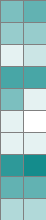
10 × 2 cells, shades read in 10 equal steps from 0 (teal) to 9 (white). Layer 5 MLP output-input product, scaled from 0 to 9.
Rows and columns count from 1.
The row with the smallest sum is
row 8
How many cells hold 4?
2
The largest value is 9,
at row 6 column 2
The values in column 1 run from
1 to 8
